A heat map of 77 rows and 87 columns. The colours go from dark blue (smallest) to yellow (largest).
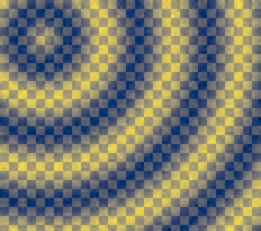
Slope: none. Rings: centred on the top left. Average level on the scale: 50%. Mirror symmetry: none.
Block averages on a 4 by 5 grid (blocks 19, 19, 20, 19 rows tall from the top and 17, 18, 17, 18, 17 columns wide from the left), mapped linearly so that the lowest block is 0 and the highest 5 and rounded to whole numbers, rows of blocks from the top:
0 2 1 4 5 / 4 5 1 3 5 / 3 3 4 2 2 / 2 2 4 3 4
